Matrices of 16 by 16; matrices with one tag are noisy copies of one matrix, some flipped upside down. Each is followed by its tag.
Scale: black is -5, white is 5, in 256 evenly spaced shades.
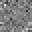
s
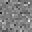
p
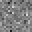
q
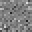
s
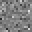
p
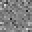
s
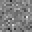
q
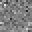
s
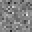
q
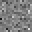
p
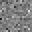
p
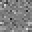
s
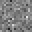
q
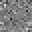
s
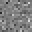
p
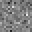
q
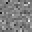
p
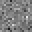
q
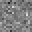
q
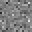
p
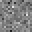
q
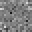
s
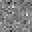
q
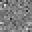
s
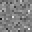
p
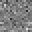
s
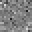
s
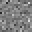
p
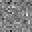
q
